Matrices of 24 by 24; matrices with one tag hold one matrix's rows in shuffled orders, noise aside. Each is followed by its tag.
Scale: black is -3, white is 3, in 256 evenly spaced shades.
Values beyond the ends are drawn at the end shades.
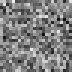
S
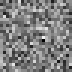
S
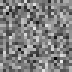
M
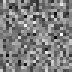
M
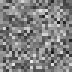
S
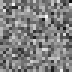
S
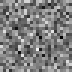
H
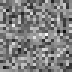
S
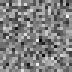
H
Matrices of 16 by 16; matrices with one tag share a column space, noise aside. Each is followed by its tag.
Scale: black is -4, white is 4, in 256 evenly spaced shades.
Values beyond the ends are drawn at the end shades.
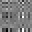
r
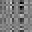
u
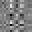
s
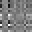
s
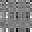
r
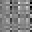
u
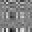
r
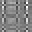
u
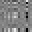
r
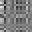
u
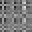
u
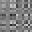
s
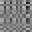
u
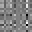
s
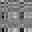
r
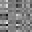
s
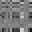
r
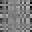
u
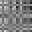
u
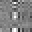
r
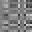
s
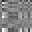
r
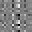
s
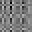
u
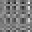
u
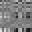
r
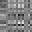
s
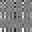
r
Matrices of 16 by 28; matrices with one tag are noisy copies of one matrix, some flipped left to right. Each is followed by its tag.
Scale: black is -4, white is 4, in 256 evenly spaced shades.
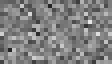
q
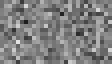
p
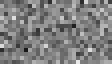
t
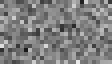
t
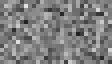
p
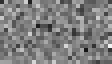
t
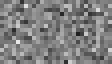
p
